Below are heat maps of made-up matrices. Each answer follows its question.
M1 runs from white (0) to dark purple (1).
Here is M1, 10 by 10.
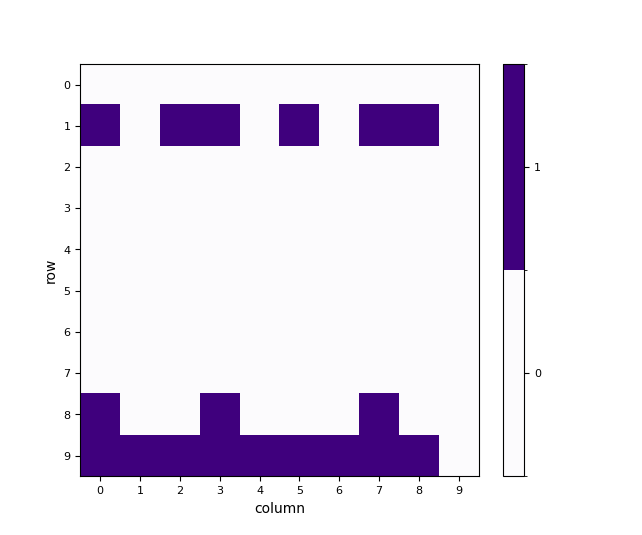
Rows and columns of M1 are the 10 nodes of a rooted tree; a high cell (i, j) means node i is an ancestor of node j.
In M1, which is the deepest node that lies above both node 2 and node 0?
1
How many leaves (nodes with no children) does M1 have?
7
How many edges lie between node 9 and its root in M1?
0
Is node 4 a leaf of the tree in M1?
yes
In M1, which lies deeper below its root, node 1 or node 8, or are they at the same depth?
node 8
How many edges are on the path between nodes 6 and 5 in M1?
3
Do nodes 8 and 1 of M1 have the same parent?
no
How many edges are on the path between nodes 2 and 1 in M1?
1
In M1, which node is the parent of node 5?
1
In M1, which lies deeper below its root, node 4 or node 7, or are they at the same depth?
node 7
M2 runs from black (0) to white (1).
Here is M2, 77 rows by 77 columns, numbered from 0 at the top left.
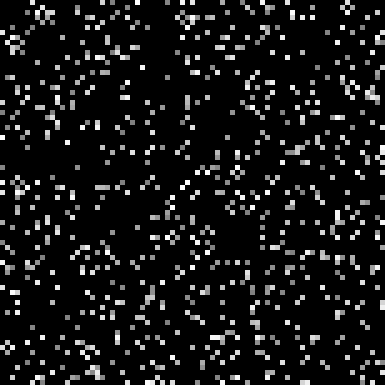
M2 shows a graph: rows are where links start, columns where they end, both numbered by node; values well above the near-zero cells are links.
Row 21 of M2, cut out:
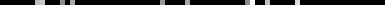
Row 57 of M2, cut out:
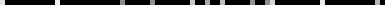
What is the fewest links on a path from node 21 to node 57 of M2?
2
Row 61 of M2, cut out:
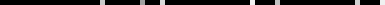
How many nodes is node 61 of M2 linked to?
7
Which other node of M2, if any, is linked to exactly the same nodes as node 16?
node 1
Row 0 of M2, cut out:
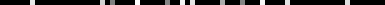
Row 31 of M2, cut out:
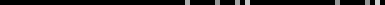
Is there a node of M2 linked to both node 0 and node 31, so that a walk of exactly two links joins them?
no
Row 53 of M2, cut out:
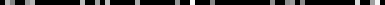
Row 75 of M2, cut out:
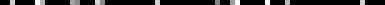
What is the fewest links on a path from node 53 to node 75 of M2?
1
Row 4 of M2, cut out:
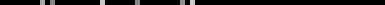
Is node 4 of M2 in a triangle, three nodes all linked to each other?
no
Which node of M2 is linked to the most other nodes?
node 53
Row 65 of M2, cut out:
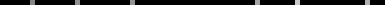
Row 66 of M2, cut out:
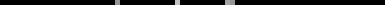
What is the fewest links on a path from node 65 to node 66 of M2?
4
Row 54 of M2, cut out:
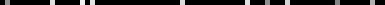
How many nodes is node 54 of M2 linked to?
10
